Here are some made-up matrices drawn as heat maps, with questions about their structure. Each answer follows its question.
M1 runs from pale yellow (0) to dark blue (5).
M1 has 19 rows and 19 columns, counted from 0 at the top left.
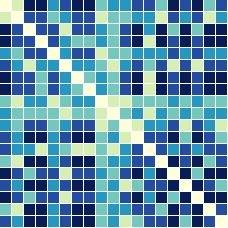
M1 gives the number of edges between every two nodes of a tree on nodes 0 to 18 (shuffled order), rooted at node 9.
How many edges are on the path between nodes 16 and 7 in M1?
4
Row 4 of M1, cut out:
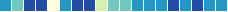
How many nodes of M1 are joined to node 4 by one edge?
1
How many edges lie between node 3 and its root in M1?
2
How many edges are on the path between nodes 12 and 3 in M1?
1
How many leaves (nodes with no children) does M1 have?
13
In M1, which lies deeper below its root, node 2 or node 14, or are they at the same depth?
the same depth
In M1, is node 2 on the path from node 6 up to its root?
no
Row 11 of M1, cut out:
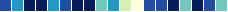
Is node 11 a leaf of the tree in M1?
yes
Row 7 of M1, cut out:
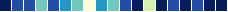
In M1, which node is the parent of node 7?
12
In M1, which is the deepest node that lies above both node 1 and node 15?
8
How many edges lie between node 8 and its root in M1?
1
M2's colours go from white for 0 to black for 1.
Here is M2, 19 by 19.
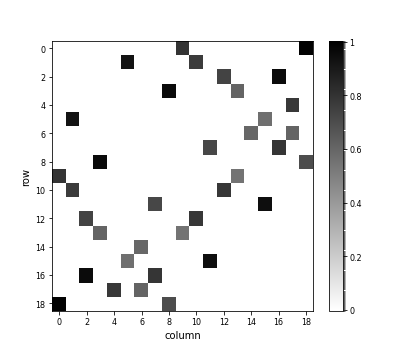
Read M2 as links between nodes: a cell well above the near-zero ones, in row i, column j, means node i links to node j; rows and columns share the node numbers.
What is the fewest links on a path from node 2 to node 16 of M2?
1
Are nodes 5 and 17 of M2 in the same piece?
no
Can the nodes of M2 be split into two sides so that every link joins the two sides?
no
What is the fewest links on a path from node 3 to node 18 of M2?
2
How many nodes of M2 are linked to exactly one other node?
2
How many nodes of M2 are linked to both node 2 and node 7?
1
